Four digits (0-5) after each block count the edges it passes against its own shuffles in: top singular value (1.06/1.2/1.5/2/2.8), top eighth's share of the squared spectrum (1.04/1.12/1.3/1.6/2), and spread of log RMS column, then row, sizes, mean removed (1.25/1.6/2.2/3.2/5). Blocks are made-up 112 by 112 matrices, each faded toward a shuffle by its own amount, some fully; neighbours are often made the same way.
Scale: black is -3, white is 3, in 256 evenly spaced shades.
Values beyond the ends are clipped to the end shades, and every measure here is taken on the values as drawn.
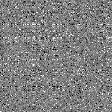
4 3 1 2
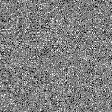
4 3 1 2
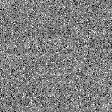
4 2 1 1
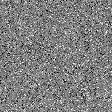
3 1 0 0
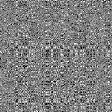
5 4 3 3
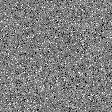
0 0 0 0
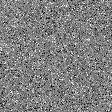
0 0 0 0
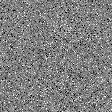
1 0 0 0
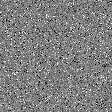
0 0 0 0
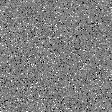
0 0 0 0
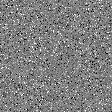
0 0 0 0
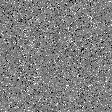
0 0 0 0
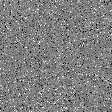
0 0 0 0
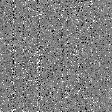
2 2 3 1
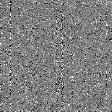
2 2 3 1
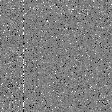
3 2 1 0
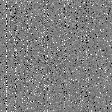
2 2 2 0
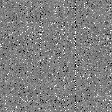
2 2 2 1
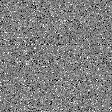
1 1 0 2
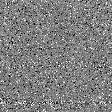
1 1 0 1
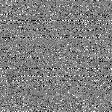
2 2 0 3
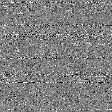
2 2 0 4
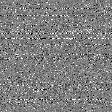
2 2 0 3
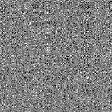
4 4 2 2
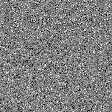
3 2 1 0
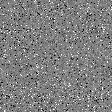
0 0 0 1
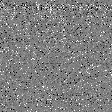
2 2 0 2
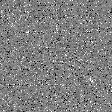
1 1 1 2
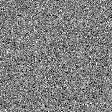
2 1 0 0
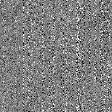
1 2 4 0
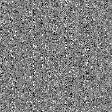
1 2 3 0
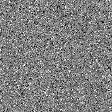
0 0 2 0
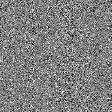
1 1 2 0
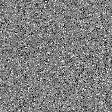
0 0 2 0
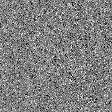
0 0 2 0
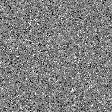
0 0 1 0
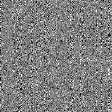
1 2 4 0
